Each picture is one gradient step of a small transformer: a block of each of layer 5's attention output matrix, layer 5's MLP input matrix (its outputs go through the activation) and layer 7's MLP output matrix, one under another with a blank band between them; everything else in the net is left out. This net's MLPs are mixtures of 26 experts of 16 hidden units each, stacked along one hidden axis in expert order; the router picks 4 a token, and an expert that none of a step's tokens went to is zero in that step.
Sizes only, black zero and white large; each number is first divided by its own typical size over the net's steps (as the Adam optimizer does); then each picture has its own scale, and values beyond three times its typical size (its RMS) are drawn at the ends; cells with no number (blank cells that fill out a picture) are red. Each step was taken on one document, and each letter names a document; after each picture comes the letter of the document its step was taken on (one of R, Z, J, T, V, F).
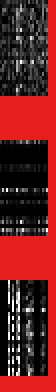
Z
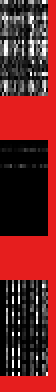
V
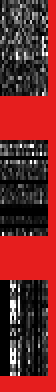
Z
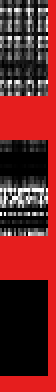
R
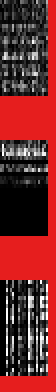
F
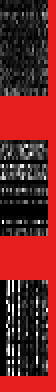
V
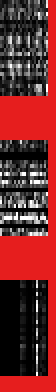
R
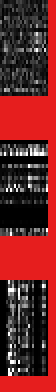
Z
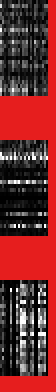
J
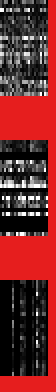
R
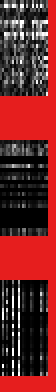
F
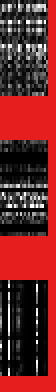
R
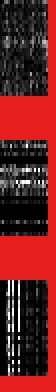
V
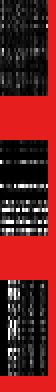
Z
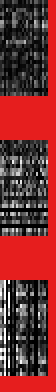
J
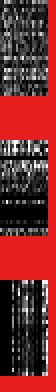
F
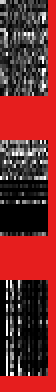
F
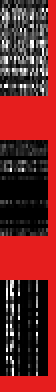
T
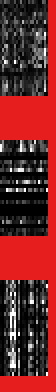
V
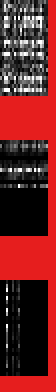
T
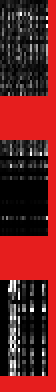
Z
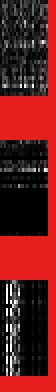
T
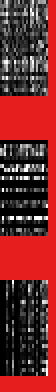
F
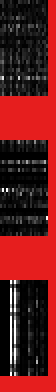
Z
